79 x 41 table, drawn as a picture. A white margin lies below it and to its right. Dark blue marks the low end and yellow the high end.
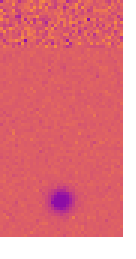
The values are skewed, with a long tail toward low values. The ninth with the lowest average is the bottom middle. There is no overall slope. The bottom part is calmer, past a seam about 20% of the way down. A single dip lies in the bottom middle. There are no regular stripes.
